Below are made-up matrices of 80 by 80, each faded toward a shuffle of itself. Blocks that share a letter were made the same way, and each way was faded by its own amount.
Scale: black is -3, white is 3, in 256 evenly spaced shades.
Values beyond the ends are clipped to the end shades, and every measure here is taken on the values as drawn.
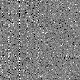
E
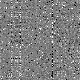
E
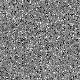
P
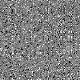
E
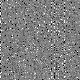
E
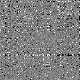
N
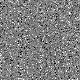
P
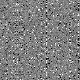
E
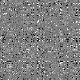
N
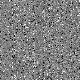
P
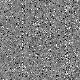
P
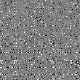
N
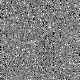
P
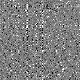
E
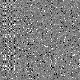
E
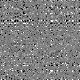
N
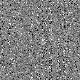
P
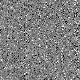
P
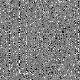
E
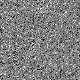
P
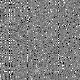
E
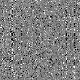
E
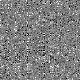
E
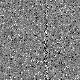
P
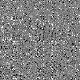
E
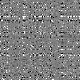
N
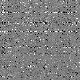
N
